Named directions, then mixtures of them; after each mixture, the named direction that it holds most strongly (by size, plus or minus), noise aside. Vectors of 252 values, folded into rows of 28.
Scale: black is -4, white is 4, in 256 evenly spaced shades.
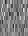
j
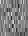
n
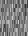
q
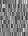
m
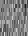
q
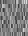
m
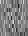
n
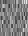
m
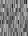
q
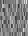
m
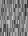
q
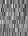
q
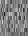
j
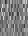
j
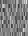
m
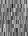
q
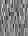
j
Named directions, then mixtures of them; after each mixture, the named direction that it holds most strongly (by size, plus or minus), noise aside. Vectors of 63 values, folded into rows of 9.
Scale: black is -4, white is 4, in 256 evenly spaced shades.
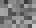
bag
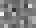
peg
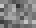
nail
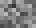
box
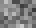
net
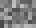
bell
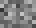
nail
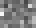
peg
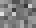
peg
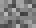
box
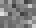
box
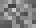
box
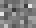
peg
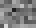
bell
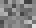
bag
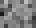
peg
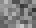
net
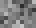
net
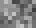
net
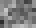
bell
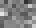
bag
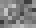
net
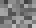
bag
